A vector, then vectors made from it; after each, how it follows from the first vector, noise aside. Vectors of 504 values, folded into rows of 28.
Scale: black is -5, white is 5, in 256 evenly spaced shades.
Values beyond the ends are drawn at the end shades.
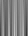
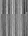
wrapped around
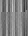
wrapped around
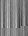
wrapped around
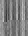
wrapped around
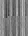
wrapped around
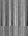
wrapped around
